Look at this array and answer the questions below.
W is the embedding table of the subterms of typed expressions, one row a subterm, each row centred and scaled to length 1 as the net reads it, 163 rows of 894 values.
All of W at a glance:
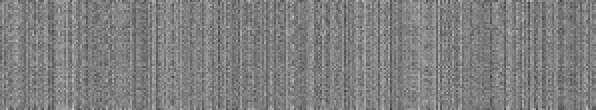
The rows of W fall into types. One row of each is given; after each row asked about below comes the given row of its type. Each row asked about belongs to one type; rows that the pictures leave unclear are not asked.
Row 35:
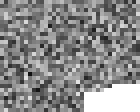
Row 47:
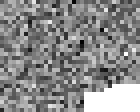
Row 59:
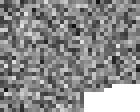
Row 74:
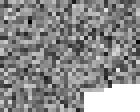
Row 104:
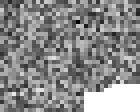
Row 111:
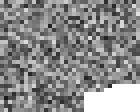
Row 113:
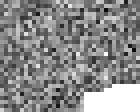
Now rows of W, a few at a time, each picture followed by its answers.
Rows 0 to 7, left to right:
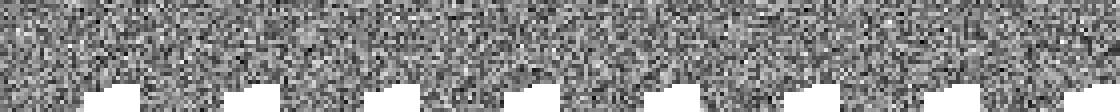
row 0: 113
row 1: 113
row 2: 104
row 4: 35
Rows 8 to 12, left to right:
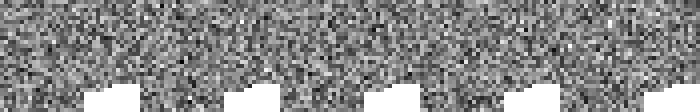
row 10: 35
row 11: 111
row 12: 74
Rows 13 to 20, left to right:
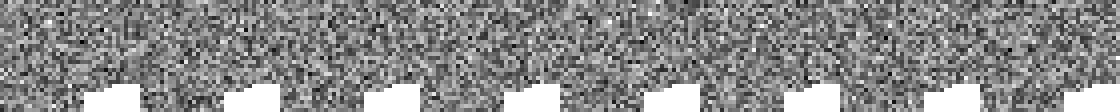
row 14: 111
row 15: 35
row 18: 111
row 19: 47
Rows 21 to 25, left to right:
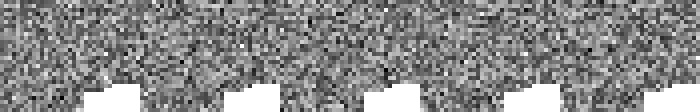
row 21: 113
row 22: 74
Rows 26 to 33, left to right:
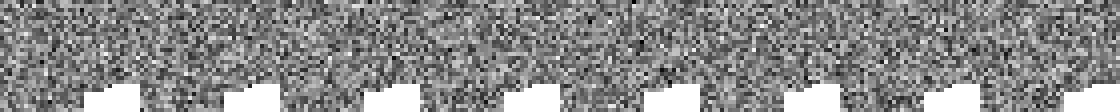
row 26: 47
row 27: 47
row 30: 74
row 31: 111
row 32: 111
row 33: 113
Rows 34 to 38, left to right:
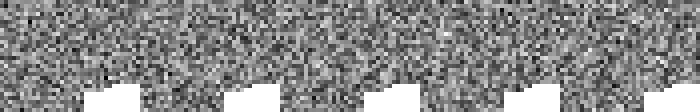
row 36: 35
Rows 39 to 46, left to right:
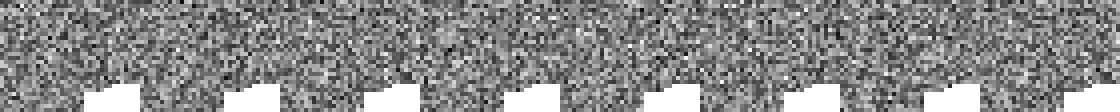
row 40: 35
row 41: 59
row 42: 104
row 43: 113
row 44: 113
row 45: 47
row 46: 59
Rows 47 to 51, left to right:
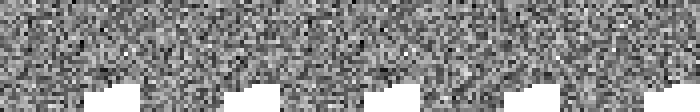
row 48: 113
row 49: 47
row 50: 35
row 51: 111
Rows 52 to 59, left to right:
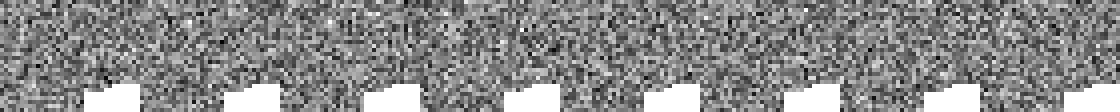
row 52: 47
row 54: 113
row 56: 35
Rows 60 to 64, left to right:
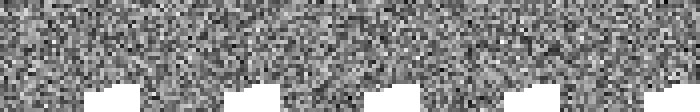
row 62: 35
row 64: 111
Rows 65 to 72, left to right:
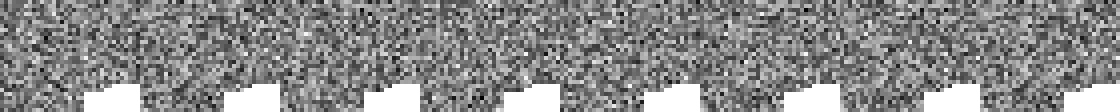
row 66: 35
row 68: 113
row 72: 35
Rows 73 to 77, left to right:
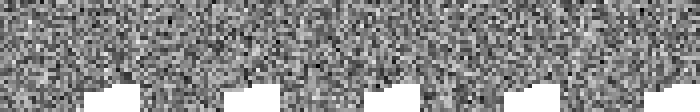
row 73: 59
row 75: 47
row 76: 111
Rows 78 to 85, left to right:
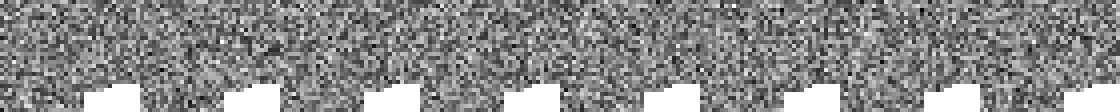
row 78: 59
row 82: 59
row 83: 113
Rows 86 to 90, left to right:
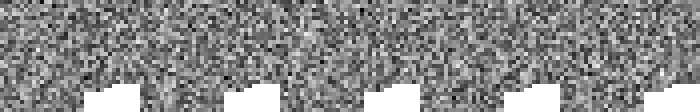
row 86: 35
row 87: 111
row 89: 35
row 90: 113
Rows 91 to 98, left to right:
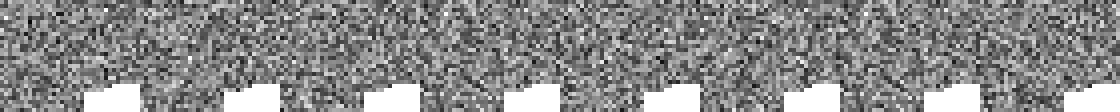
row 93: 59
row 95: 113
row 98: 111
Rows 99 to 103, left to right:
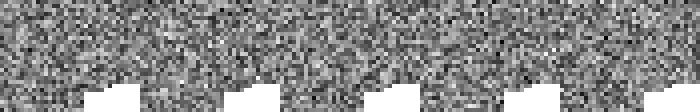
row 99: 47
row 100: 59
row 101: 35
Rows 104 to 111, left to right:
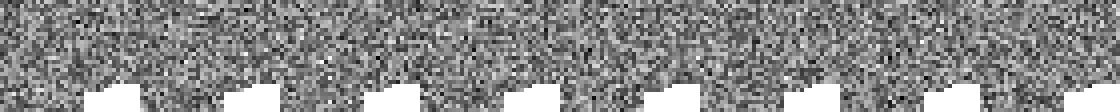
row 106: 35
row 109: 47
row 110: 111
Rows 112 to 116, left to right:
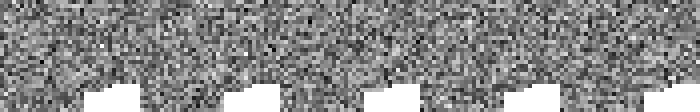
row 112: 74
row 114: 74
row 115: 59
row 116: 47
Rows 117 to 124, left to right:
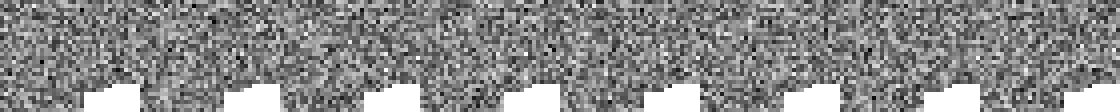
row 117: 59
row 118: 59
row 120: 113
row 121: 47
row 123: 113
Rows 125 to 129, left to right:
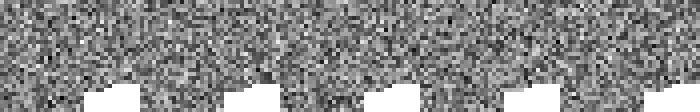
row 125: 111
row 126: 59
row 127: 111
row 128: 74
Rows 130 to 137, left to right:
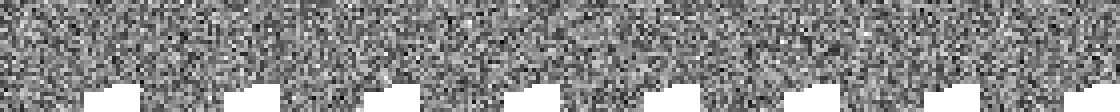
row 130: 59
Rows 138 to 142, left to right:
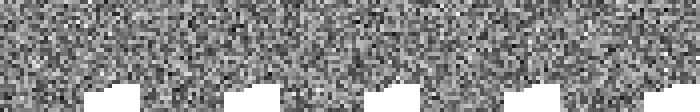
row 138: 111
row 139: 35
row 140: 104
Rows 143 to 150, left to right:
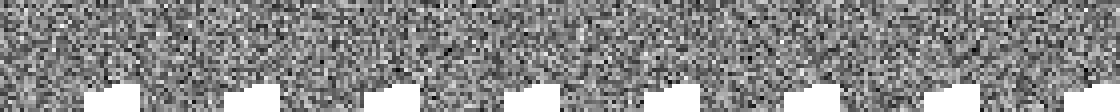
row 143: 111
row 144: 47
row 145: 59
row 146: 104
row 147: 47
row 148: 59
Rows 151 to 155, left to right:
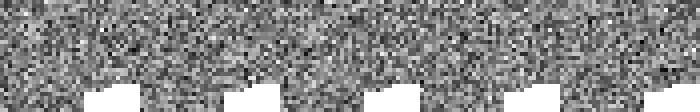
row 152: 47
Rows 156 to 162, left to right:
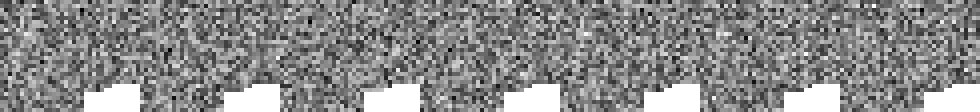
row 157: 113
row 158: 74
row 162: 113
